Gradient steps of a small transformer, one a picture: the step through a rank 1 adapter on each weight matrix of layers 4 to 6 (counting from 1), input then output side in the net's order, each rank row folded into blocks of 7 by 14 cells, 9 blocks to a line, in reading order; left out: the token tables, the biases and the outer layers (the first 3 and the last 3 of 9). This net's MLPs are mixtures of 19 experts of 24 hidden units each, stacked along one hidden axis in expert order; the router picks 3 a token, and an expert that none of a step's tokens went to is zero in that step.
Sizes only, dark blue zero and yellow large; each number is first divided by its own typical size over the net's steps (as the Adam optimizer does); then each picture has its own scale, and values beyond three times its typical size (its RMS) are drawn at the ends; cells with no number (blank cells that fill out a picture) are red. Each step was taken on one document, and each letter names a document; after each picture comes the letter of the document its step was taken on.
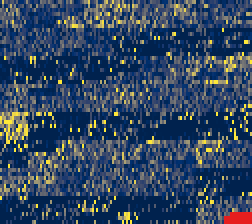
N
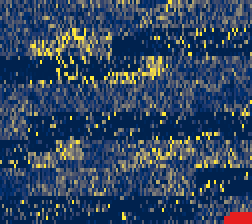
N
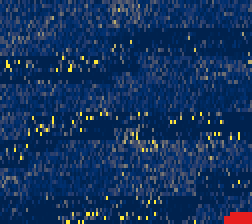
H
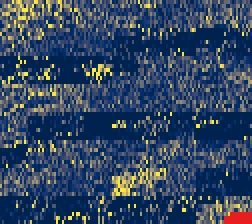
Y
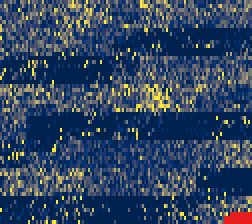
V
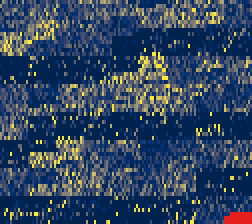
N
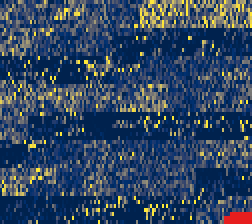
Y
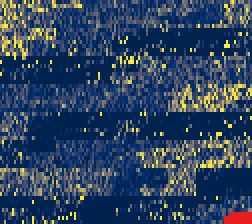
V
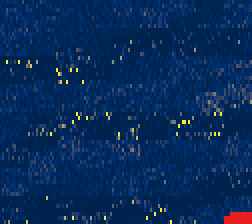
H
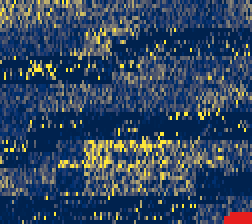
V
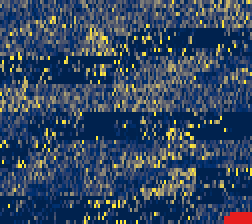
Y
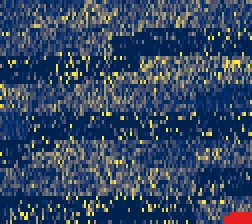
N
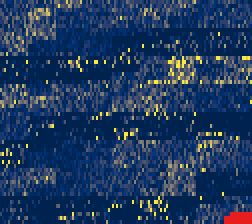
H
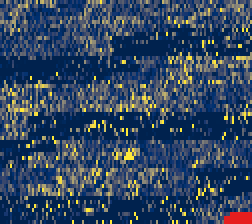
N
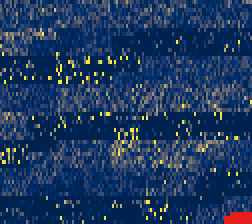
H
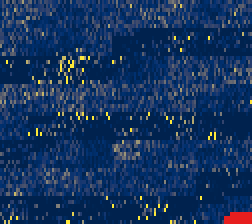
H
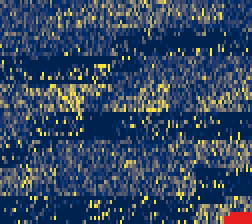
Y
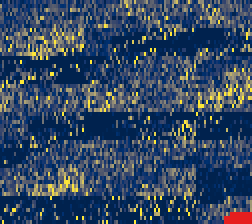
Y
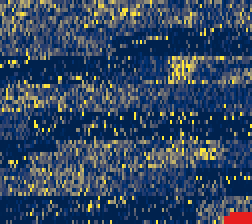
N
